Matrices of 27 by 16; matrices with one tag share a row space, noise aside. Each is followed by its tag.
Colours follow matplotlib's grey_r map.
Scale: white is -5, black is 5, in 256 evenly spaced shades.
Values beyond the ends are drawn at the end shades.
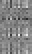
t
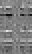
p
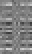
p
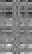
p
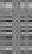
p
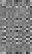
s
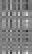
t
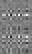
t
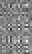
t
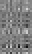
t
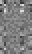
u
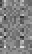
u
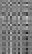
t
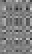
s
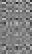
s
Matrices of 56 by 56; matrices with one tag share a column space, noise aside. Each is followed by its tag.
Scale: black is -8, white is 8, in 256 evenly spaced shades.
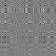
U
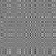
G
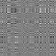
U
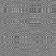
U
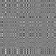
G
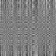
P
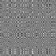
G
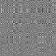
U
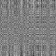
P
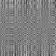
P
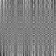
P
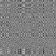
G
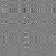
U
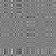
G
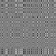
G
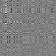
U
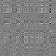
U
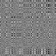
G
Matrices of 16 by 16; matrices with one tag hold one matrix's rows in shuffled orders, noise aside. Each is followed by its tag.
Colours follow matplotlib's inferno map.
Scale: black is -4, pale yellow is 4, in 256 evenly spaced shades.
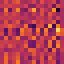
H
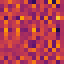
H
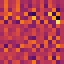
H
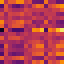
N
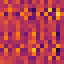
H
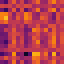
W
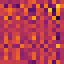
H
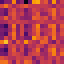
W
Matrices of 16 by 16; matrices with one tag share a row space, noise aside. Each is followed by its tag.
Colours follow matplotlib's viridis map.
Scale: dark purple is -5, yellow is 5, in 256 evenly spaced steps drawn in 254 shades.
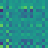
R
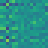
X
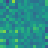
X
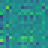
R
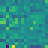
X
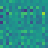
R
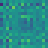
R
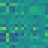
X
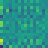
R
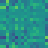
X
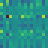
R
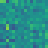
X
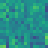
X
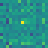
R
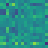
X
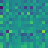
R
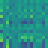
R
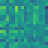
X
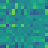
X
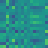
X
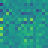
R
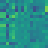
X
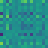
R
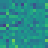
X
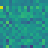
R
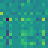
R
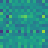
R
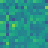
X
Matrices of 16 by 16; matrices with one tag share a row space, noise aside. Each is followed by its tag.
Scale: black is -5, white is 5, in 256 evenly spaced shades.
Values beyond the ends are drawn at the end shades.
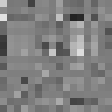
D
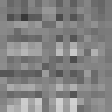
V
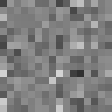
D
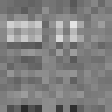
V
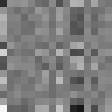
D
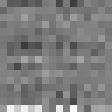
V
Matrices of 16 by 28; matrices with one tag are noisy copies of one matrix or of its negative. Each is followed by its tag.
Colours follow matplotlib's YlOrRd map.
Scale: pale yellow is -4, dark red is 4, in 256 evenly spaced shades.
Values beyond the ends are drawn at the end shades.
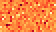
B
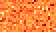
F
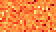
F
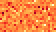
F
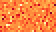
B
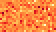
F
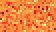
F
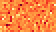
B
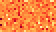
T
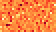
B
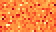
B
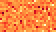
F
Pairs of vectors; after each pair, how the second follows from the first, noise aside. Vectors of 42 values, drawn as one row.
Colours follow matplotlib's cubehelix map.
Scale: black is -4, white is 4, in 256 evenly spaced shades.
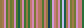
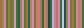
copied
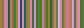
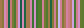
copied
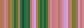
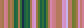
copied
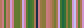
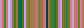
reversed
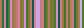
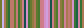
reversed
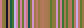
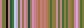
copied
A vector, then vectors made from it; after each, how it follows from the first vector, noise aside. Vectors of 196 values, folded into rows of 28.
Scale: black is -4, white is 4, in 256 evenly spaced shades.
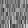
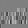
partly zeroed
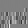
partly zeroed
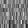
sign-scrambled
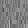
shrunk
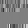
partly zeroed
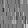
partly zeroed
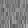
shrunk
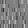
partly zeroed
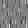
partly zeroed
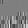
partly zeroed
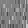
partly zeroed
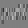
partly zeroed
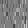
partly zeroed
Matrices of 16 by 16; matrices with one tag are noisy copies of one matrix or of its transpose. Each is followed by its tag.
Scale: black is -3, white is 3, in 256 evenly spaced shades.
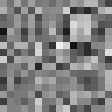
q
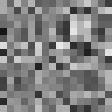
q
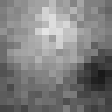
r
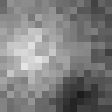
r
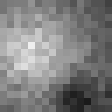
r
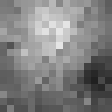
r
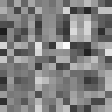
q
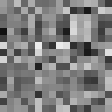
q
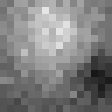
r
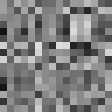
q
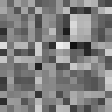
q
